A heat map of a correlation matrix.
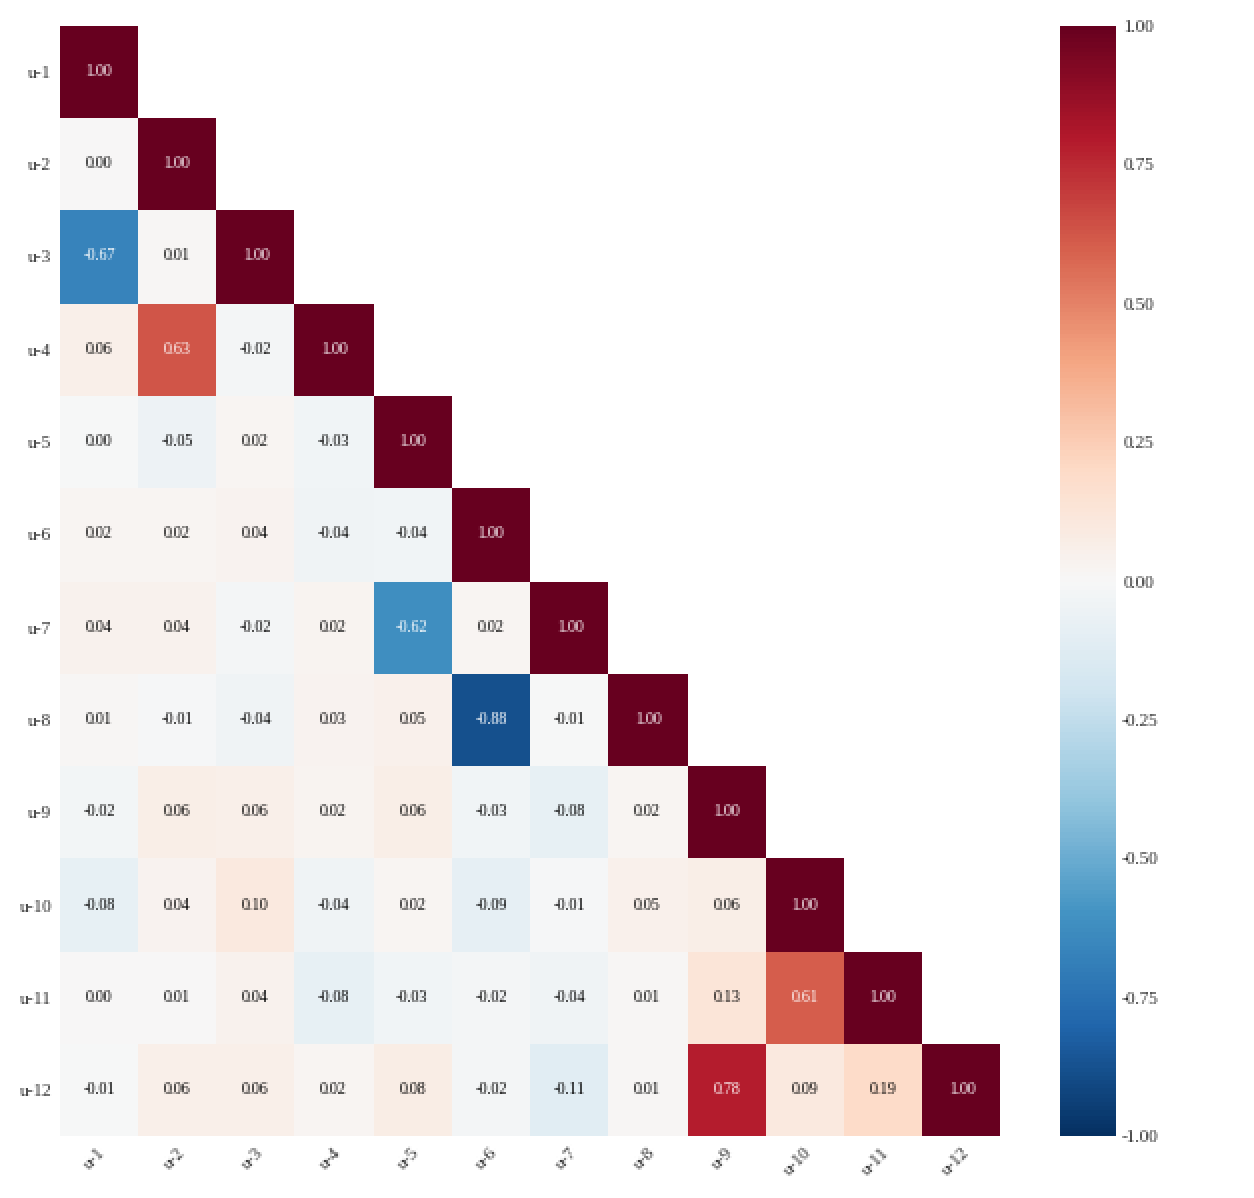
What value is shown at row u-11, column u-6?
-0.02
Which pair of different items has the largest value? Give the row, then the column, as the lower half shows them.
u-12, u-9
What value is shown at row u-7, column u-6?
0.02
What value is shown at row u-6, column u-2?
0.02
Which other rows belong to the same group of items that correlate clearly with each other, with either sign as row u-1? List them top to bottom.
u-3
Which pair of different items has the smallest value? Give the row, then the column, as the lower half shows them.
u-8, u-6
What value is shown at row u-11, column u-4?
-0.08
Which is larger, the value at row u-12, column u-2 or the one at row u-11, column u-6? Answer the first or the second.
the first
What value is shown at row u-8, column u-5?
0.05
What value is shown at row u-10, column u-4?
-0.04
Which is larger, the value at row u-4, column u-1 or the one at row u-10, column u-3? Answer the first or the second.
the second
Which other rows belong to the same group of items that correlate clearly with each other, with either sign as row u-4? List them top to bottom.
u-2
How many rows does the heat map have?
12
